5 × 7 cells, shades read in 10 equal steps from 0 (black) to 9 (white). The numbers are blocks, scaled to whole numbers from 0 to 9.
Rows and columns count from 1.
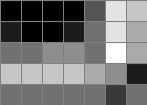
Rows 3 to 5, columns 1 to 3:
4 4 5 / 7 7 7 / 4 4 4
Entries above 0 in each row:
3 5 7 7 7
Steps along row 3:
same up same down up down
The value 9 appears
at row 3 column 6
